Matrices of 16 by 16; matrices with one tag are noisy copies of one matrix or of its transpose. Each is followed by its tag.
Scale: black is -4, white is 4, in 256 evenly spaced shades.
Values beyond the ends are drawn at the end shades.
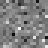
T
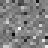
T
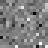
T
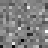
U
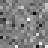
T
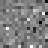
U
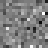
U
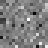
T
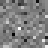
T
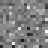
U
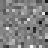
U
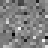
T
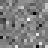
T
